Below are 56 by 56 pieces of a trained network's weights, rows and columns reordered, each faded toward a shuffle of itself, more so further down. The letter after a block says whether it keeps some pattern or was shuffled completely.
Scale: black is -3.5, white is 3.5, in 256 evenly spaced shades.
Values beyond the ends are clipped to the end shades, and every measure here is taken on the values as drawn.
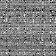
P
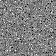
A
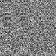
P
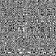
P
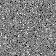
A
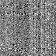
P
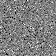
A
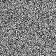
A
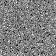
A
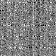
P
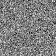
A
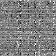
P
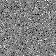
A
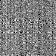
P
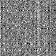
P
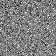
A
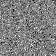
A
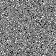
A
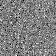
A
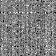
P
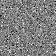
A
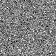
A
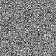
P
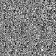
P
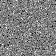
A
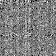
P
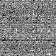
P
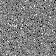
A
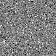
A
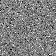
A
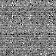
P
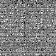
P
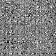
P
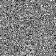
P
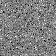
A
